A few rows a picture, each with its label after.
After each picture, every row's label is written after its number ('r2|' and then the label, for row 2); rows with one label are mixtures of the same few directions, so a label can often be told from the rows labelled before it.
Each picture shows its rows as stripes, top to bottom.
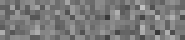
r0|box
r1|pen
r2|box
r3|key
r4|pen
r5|pen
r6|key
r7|key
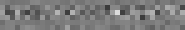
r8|key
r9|key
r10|box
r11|pen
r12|key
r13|box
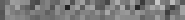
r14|key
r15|box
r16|key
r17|key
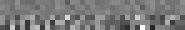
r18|box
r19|pen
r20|key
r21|box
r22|pen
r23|pen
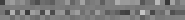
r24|key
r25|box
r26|pen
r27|pen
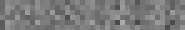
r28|box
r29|box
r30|pen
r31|box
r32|box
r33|key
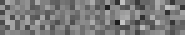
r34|box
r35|key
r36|key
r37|pen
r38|box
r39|pen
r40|box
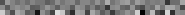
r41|key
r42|key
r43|pen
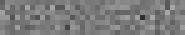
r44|key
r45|pen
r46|key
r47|pen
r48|key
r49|box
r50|key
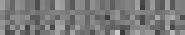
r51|pen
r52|pen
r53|box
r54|key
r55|pen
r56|pen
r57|box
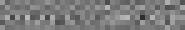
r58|key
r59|key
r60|key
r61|pen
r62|pen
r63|key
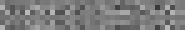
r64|box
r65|key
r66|pen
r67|pen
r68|pen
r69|key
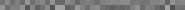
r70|pen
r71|pen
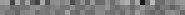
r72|pen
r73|key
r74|box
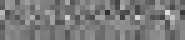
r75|box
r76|box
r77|key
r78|box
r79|pen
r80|key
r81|box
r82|box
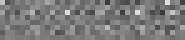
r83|key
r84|key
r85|box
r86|pen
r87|key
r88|key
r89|pen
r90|box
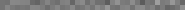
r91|key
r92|key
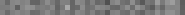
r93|key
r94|box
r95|key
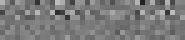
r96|pen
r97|pen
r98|pen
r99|box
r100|key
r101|pen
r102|box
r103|box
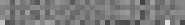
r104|pen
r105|key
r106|pen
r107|pen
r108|key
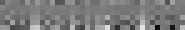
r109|pen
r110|key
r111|pen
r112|key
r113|pen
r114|key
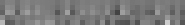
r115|box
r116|box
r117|box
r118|key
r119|key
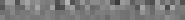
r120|box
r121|pen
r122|pen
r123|key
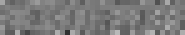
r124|key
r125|pen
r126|key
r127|pen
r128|key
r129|key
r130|box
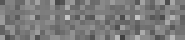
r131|pen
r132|box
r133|key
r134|box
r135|key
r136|box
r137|pen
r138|box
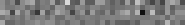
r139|box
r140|pen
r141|pen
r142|pen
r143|key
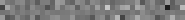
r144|pen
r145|key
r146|pen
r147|box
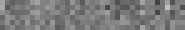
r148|key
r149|key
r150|key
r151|box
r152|pen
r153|pen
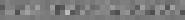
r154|key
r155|pen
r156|box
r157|box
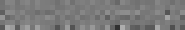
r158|box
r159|pen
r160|key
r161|key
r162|box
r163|box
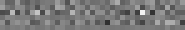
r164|box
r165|pen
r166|pen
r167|box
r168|key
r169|pen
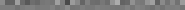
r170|box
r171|box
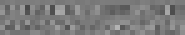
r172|pen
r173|pen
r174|pen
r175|key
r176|pen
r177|box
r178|key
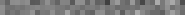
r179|key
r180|key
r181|box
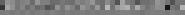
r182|box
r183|key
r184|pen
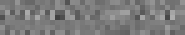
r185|box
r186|pen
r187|pen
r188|pen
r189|box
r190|key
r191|pen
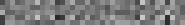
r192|pen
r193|key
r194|key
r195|pen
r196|key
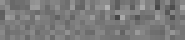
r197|key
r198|key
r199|key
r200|box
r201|box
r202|pen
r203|box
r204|pen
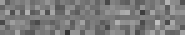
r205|key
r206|pen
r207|pen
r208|key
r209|key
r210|key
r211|box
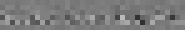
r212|box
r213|box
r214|key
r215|box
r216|pen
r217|pen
